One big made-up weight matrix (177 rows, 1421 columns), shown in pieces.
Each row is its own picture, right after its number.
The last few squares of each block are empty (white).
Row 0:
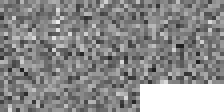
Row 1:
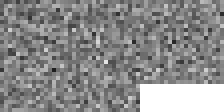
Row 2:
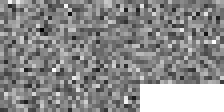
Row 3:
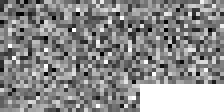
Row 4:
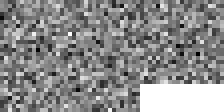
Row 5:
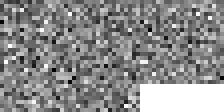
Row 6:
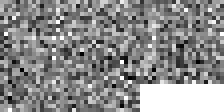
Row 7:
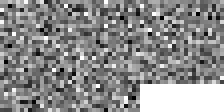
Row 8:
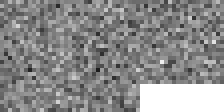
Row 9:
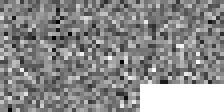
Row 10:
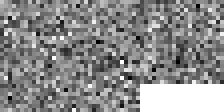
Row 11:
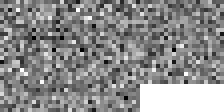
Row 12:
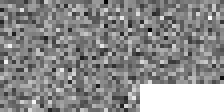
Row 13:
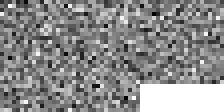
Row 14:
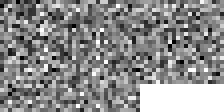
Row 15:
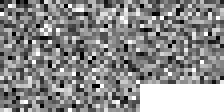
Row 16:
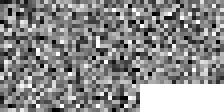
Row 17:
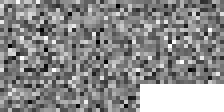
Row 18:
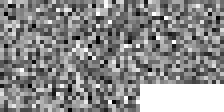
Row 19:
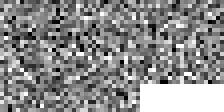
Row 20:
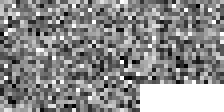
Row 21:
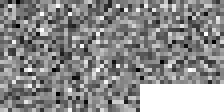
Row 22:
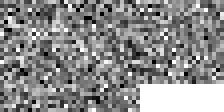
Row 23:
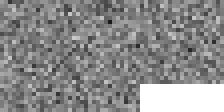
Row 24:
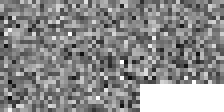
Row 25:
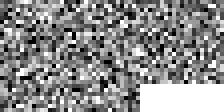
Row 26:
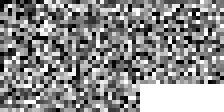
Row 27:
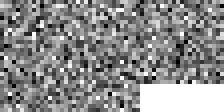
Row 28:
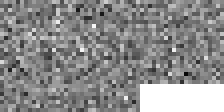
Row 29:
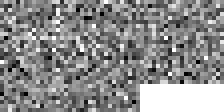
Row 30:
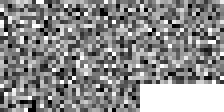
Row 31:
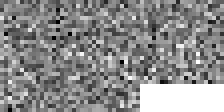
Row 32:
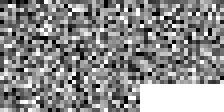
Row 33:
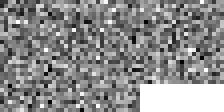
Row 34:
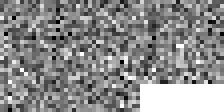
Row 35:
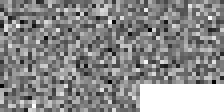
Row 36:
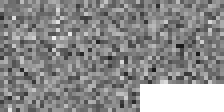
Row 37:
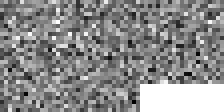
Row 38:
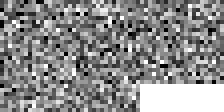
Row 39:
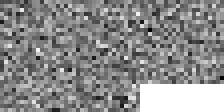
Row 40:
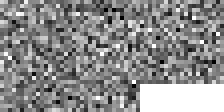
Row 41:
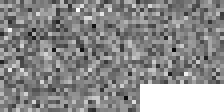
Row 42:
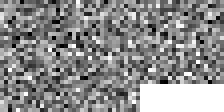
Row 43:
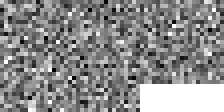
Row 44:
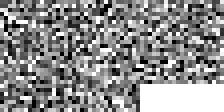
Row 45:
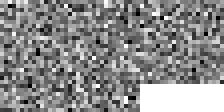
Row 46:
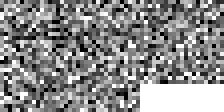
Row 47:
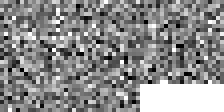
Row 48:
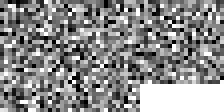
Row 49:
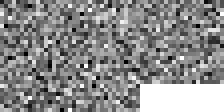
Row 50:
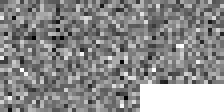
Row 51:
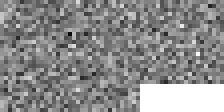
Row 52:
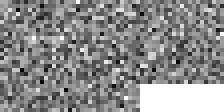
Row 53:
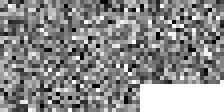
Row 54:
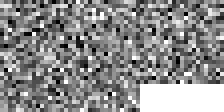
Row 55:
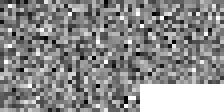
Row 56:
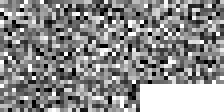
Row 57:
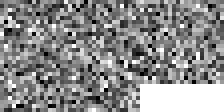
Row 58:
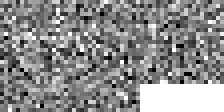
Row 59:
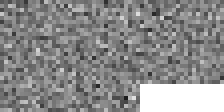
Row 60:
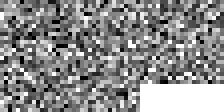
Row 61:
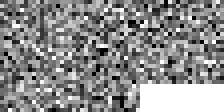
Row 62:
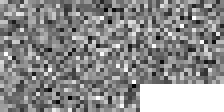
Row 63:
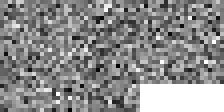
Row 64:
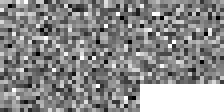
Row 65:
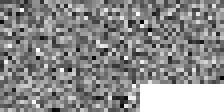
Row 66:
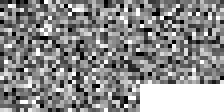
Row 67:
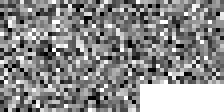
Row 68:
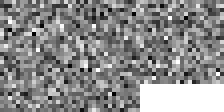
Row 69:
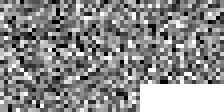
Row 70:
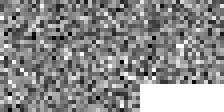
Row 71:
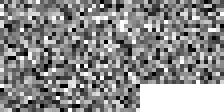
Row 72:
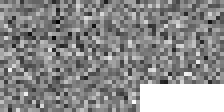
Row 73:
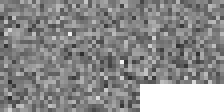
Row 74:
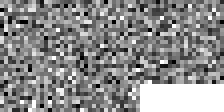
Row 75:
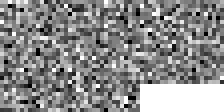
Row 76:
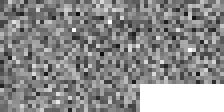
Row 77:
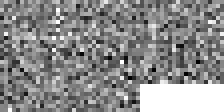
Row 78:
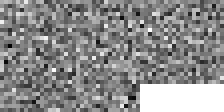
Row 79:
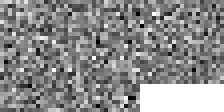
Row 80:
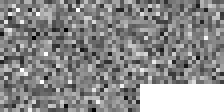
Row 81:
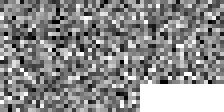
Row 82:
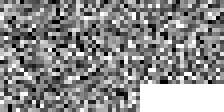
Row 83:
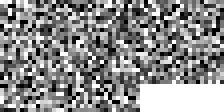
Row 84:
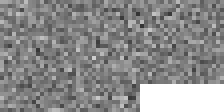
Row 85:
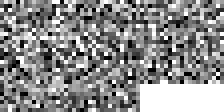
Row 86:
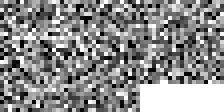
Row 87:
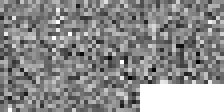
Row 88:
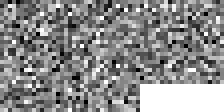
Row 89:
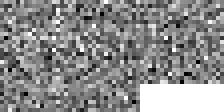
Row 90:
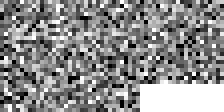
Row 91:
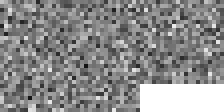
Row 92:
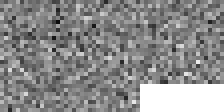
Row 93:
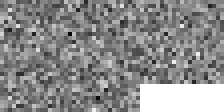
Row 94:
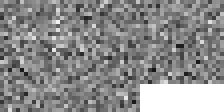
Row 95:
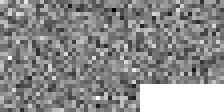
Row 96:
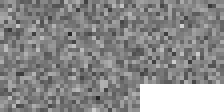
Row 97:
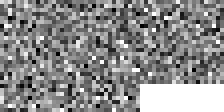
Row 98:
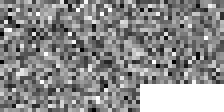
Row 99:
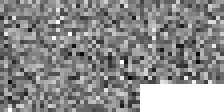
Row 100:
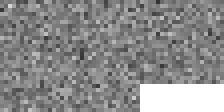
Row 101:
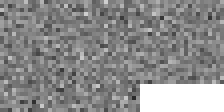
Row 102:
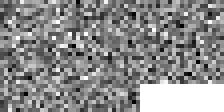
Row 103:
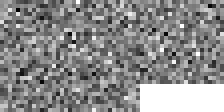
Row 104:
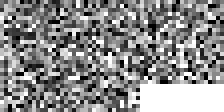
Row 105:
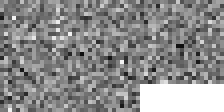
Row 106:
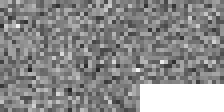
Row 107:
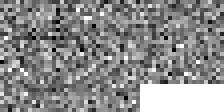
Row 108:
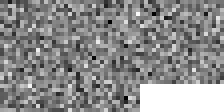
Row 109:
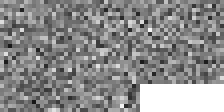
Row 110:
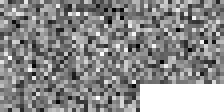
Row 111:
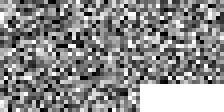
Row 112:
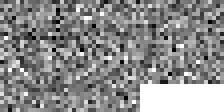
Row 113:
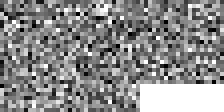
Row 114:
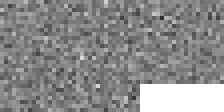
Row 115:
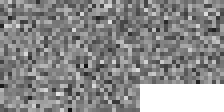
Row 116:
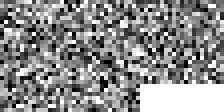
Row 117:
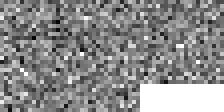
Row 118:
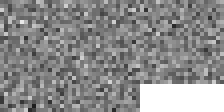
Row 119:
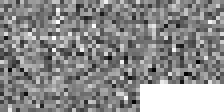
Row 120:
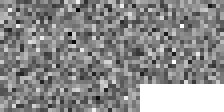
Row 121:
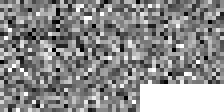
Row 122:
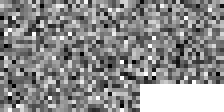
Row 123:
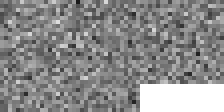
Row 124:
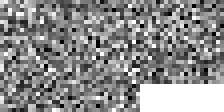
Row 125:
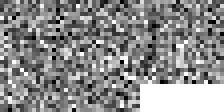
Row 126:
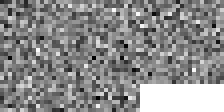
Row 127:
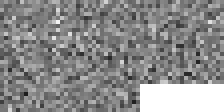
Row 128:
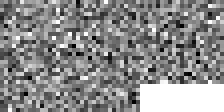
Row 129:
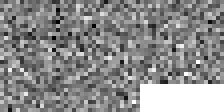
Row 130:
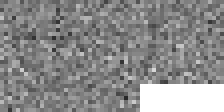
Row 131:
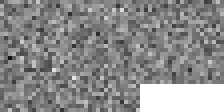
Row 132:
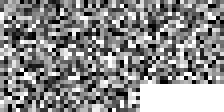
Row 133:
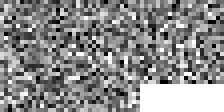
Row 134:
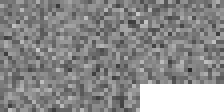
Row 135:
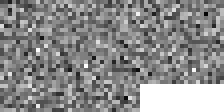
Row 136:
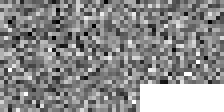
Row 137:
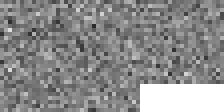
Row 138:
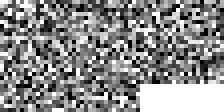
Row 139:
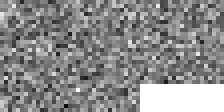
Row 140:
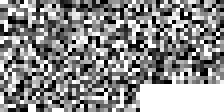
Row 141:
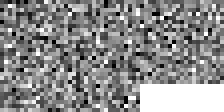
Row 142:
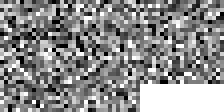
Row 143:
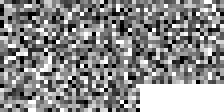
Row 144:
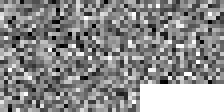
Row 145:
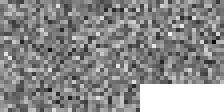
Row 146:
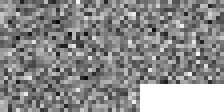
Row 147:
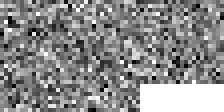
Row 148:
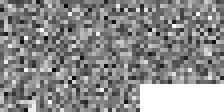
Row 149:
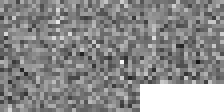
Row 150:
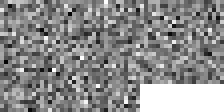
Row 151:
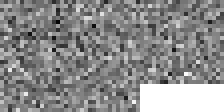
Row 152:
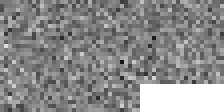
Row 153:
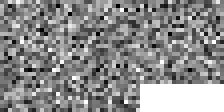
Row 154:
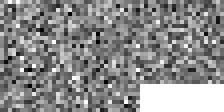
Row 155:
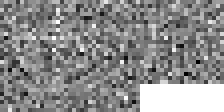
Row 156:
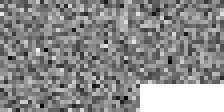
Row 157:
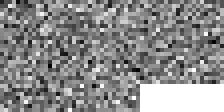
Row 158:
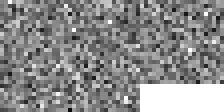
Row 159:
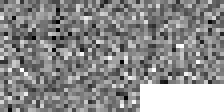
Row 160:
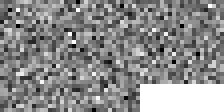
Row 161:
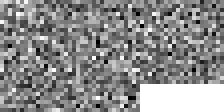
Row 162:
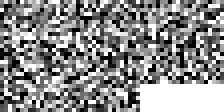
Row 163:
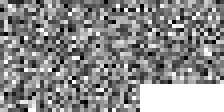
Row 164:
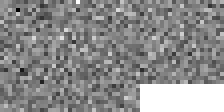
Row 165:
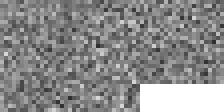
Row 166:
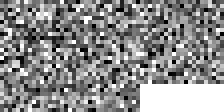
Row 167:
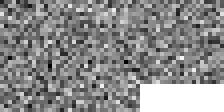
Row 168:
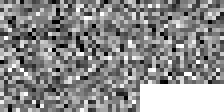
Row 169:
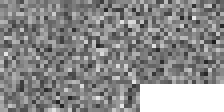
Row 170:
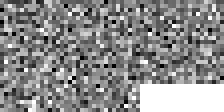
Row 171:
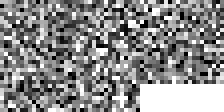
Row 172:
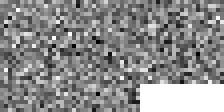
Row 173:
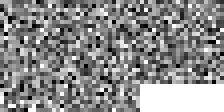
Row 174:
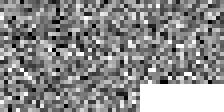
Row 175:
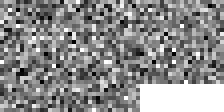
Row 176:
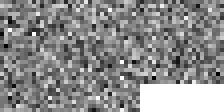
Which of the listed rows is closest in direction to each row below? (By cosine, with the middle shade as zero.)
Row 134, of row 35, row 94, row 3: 3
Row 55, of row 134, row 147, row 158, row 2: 134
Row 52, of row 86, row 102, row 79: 86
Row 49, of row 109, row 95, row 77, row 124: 109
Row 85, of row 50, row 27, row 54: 27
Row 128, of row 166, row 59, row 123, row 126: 123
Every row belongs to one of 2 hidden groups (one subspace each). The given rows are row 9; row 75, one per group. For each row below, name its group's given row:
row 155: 9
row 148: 75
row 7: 75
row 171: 75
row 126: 75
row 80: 9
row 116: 9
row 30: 75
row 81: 9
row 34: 9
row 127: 9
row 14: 75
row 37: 9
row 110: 75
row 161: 75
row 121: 9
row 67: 9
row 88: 75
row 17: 75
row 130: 9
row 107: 9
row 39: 75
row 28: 9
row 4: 9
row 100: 75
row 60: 9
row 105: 9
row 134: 75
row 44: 75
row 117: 9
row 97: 75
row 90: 9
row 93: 9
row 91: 75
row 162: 9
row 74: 75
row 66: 75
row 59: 75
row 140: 75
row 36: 9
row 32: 75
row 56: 75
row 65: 75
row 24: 9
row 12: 75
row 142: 9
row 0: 9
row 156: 75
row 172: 9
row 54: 9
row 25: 9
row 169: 75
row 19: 9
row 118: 75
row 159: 9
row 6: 9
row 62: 75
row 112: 9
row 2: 75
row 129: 9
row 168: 9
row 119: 9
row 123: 9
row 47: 9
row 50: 9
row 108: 75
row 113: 75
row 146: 9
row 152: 9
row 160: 9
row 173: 75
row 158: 75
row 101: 75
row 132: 9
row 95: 75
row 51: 9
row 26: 75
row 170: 75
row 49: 75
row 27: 9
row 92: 9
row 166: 9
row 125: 9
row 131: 75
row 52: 9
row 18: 75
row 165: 75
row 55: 75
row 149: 9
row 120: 9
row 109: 75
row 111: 9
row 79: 75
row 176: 9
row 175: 9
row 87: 9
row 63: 75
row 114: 75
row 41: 9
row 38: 75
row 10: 9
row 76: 75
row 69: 9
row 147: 9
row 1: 75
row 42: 9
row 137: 9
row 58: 9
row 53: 75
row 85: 9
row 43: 75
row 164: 9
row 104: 9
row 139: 9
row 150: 75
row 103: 9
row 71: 75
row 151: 9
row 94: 9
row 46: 9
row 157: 75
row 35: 75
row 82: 9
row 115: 75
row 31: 9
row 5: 75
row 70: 9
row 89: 9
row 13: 75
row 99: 9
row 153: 75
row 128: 9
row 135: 75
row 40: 75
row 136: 9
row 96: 9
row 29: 9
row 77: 9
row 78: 75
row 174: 9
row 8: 75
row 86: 9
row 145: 75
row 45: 75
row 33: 75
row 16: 75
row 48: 75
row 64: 75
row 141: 75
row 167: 75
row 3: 75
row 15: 75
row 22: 9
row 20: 9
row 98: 9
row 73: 9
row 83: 75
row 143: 75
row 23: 75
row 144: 9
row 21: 75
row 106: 75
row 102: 9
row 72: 9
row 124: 75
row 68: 9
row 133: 9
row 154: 75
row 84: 75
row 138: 75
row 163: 75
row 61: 75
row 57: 9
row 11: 9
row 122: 9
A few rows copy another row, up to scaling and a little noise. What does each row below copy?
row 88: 21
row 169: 165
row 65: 39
